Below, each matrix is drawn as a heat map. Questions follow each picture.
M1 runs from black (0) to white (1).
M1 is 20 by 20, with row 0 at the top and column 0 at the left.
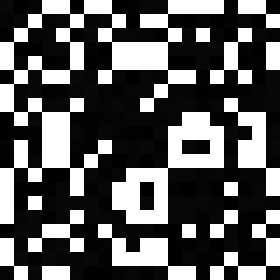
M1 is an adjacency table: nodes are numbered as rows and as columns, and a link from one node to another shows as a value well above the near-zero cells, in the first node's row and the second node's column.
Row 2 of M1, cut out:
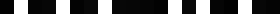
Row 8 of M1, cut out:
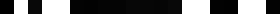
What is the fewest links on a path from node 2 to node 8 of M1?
2
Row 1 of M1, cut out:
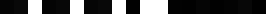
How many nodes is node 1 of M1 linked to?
6
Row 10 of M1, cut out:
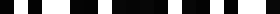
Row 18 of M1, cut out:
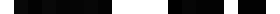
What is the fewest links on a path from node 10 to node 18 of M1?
1
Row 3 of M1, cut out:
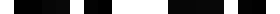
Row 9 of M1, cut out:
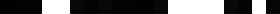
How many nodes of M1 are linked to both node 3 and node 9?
0
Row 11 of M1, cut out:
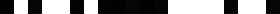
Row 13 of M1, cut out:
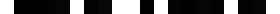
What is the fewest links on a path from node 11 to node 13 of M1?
1
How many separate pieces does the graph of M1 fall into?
1
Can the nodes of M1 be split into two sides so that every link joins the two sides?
yes
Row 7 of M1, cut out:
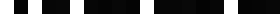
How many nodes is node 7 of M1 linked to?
5
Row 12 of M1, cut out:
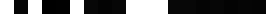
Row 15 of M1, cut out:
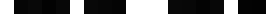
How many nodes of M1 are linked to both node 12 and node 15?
6
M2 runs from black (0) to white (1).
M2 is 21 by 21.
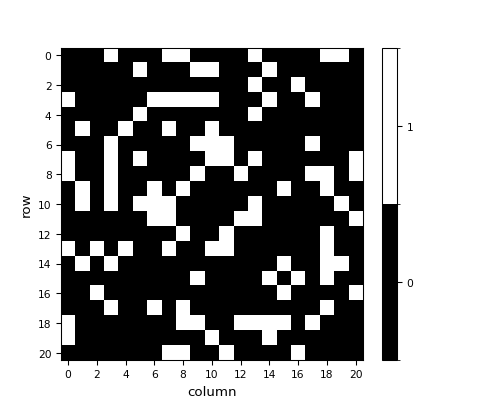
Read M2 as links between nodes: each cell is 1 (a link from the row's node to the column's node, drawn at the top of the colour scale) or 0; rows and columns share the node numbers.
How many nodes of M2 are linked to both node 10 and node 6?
1
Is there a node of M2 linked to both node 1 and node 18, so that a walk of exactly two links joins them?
yes
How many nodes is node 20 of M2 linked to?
4
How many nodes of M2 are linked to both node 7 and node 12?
1
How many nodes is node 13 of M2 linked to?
7
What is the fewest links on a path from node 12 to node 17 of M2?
2
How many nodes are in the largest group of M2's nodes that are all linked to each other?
3
